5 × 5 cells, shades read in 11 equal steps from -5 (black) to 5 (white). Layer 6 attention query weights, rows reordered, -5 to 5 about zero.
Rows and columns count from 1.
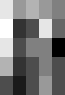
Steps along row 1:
down up down down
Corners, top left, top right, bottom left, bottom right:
4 0 -2 -2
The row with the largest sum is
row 1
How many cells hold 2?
2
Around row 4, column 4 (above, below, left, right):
0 1 -2 -2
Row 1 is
4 1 2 1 0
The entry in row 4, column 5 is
-2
